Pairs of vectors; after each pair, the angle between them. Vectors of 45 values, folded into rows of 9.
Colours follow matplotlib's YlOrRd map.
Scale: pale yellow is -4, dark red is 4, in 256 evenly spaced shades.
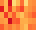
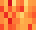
nearly parallel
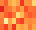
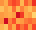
nearly opposite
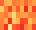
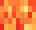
orthogonal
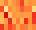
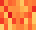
nearly opposite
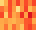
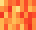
nearly parallel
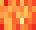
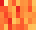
partly opposed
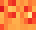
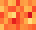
nearly opposite
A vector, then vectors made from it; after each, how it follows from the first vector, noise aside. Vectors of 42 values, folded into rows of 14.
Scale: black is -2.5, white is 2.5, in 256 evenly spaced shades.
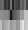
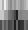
reversed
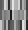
sign-scrambled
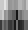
reversed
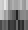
reversed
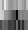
reversed
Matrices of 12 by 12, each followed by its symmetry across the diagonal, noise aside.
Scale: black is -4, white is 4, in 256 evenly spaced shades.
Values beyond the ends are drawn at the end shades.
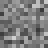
neither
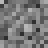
symmetric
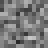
neither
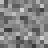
neither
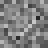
symmetric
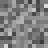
symmetric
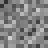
symmetric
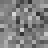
neither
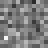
neither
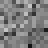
symmetric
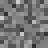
symmetric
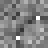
symmetric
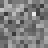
neither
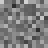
neither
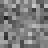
neither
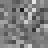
neither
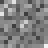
symmetric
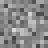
symmetric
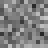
neither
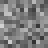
neither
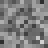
symmetric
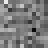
neither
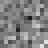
symmetric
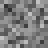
symmetric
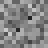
symmetric
